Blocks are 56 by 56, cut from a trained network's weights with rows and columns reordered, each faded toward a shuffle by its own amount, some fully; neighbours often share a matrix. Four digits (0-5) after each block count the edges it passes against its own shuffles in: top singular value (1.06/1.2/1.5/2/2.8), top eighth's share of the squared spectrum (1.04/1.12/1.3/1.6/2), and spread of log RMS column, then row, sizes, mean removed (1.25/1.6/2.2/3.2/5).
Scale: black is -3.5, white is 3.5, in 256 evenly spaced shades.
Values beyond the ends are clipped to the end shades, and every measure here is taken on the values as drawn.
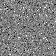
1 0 0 0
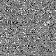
2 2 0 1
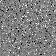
0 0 0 0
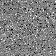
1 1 0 1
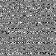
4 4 0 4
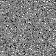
2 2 0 1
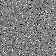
0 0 0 0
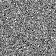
0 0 0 0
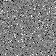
1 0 0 0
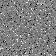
0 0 0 0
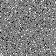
0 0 0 0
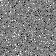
0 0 0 0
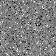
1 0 0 0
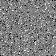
1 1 0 0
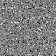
2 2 0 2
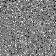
1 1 0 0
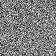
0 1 0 0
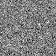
1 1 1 0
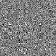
3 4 2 1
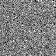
2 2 1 0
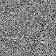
2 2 1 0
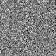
2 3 1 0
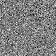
2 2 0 0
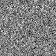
2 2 0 0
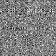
3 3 0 2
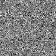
2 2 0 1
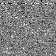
3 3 0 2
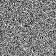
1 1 0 0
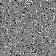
1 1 0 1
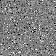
0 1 0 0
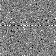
3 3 0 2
